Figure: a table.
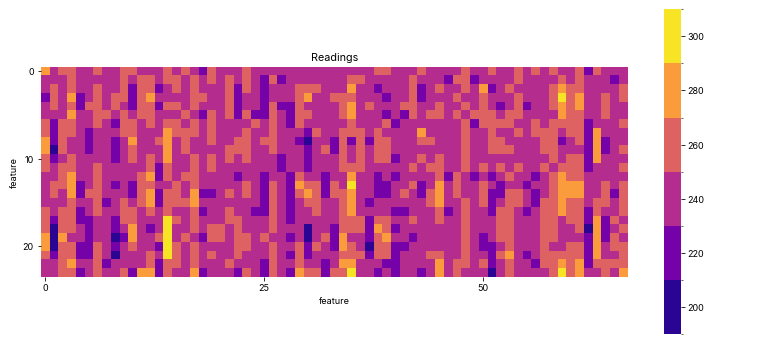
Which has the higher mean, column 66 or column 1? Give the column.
66
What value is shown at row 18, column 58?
260
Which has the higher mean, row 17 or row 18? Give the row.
17
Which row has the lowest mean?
12
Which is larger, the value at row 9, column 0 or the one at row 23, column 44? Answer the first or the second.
the first
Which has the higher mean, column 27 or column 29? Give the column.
29
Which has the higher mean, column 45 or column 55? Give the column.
45
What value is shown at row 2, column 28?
240
